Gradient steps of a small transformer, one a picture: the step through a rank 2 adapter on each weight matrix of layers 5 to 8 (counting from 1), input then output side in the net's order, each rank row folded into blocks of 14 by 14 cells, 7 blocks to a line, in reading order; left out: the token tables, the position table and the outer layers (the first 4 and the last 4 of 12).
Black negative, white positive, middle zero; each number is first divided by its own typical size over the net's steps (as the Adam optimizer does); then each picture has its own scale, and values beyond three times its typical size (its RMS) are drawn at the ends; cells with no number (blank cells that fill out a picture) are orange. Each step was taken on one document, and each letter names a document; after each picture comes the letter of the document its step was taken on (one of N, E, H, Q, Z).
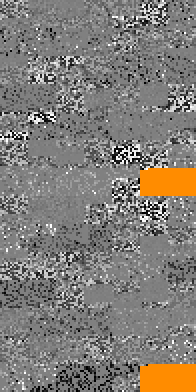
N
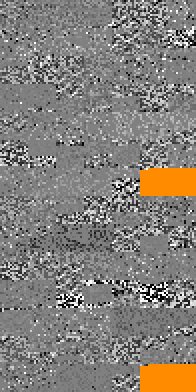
N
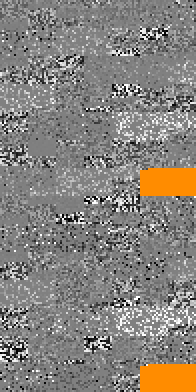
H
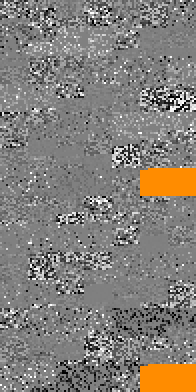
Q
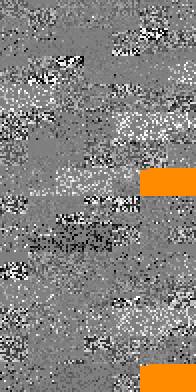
H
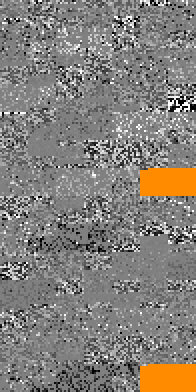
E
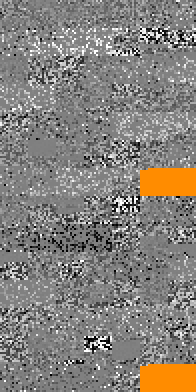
H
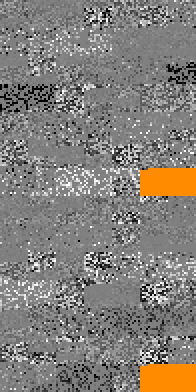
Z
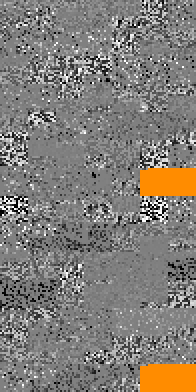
E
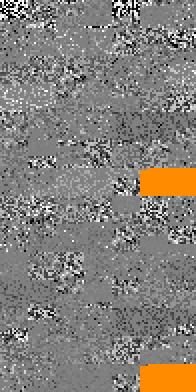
N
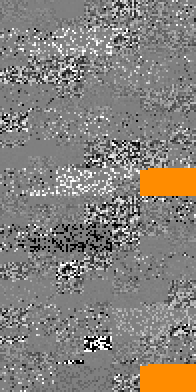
H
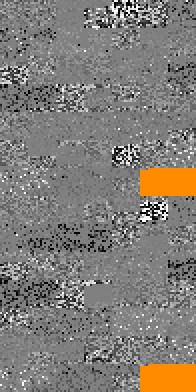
Q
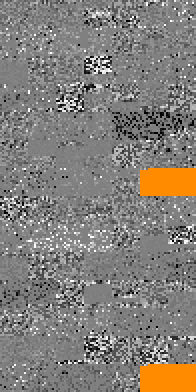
Q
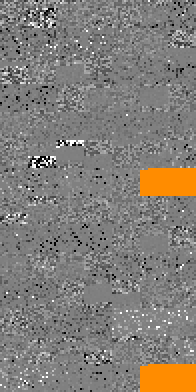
Q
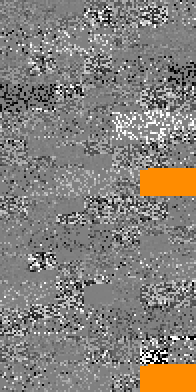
Z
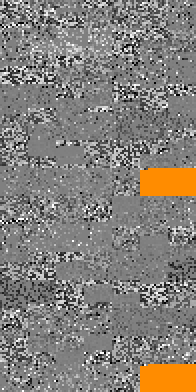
E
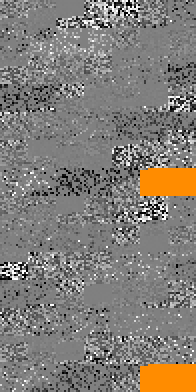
Q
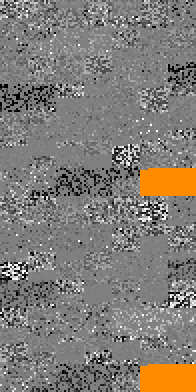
Q
